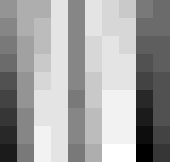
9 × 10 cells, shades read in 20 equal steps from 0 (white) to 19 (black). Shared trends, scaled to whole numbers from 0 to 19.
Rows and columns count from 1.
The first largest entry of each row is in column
10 9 9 9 9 9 9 9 9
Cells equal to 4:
4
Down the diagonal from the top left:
8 6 5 2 9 4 1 1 19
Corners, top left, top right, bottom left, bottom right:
8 11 17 15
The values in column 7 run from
0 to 3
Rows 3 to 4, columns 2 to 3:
7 5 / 7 4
